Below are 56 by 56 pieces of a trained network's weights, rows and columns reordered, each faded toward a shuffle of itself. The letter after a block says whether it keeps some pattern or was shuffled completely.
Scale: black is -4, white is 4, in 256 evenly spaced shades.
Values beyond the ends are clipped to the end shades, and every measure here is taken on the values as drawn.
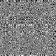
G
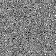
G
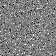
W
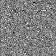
G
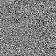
G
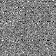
G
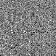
G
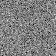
W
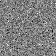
W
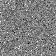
W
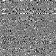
G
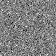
W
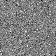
W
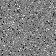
W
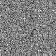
G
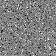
W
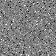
W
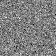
W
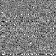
G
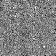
G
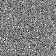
W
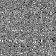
G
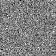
G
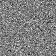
W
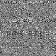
G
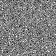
W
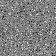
W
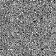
G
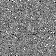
W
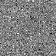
G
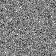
W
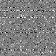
G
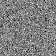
W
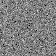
W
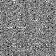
G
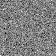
W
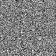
G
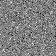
W
